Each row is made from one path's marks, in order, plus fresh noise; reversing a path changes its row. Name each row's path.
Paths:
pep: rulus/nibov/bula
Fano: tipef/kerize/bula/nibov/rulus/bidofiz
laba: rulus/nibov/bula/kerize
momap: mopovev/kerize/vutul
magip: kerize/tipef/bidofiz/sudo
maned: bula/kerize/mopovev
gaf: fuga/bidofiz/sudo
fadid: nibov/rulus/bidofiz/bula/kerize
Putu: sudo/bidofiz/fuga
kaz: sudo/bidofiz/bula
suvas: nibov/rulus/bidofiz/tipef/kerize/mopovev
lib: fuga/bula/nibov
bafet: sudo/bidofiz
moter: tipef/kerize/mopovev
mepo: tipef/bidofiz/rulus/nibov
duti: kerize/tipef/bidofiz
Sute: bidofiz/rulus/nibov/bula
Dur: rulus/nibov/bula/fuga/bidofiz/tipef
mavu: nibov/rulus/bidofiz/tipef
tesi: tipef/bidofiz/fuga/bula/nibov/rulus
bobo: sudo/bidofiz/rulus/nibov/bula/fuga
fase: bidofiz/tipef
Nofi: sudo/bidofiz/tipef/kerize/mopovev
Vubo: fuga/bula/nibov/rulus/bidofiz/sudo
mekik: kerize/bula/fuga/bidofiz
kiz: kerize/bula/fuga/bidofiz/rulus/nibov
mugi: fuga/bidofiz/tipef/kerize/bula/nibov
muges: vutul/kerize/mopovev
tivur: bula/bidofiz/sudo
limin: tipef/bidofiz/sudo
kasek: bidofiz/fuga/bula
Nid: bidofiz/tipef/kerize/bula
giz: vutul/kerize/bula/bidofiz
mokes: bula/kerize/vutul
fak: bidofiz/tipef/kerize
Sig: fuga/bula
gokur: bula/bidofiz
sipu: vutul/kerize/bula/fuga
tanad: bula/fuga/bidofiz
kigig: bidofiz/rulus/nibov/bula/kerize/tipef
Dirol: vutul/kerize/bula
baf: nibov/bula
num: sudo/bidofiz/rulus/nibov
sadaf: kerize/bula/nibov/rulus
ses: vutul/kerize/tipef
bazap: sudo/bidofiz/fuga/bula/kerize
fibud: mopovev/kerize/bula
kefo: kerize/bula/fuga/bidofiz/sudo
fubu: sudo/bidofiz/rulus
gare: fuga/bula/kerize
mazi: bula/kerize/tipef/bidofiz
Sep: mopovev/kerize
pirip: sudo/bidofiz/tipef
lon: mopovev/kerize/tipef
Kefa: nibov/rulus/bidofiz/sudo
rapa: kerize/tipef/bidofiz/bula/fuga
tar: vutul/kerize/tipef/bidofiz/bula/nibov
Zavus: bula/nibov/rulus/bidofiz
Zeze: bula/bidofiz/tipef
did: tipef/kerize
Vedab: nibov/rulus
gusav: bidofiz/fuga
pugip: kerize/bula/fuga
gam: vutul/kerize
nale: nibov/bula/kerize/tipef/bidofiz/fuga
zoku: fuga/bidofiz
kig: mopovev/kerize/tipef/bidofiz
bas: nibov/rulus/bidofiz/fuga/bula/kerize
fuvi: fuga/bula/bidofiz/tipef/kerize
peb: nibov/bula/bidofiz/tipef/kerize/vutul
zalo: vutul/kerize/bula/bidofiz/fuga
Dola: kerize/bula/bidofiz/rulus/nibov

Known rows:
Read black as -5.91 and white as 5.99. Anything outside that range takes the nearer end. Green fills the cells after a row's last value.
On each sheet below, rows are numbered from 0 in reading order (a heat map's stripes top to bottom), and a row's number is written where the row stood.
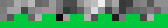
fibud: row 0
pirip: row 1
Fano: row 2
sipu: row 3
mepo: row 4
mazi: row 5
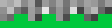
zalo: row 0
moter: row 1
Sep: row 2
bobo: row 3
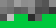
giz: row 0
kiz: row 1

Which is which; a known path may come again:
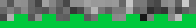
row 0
mazi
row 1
kigig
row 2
mugi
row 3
mekik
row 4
did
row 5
Dola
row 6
peb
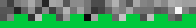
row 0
tar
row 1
Kefa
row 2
Zeze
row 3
Fano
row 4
limin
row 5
giz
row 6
kasek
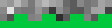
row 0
rapa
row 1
bazap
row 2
tesi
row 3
fibud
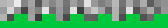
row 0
sipu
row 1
moter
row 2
Sep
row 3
zoku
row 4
muges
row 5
Dur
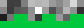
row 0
mepo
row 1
Sig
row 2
gare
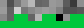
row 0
Nofi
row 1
pirip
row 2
Zavus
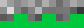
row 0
tanad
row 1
nale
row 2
bas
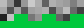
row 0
fubu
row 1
gaf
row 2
bobo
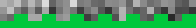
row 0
zalo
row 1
gam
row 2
Dirol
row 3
pep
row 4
kaz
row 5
baf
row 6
kiz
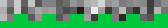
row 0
momap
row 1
fase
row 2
laba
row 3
pugip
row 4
lib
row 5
suvas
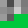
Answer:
lon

